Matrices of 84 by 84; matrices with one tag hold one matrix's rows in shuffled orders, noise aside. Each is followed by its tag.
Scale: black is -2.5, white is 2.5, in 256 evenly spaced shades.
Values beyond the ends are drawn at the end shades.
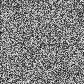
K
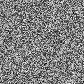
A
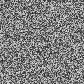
A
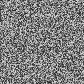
K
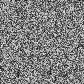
K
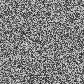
A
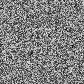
K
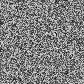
K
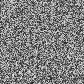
K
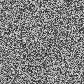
A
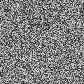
A
